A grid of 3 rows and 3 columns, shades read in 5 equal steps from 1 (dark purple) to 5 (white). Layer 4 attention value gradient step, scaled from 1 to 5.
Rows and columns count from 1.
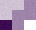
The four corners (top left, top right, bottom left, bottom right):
4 3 1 5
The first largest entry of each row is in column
1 1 3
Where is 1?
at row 3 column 1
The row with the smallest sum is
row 3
